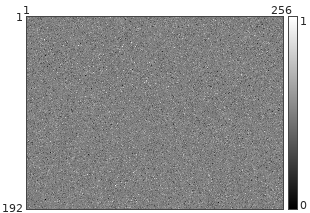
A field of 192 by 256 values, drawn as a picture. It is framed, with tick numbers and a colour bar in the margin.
Histogram: heavy tails on both sides. Stripes: none. Average level on the scale: 50%. Grain: fine.
